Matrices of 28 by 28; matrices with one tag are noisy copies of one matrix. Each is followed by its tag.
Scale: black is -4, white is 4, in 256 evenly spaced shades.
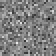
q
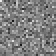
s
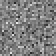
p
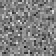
q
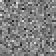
s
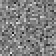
p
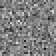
q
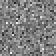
p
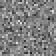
q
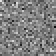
s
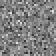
q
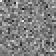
s
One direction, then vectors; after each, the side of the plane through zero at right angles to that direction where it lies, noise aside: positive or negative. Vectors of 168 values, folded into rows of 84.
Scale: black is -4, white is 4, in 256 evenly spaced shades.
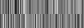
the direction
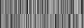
positive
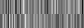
positive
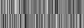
negative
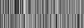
positive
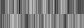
negative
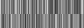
negative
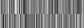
negative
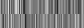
negative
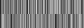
positive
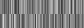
positive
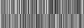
negative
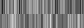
negative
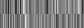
positive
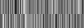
positive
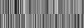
positive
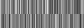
negative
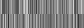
positive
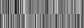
positive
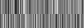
positive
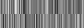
negative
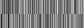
positive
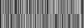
positive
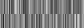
negative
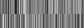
positive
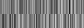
negative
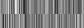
negative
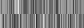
negative
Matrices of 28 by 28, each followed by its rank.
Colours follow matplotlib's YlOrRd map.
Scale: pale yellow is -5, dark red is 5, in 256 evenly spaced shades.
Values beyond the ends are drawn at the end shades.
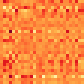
three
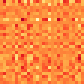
three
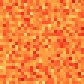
full rank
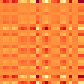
one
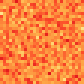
full rank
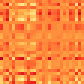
two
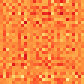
five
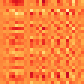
two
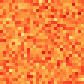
full rank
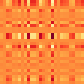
one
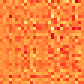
five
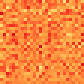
five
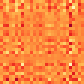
three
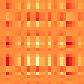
one
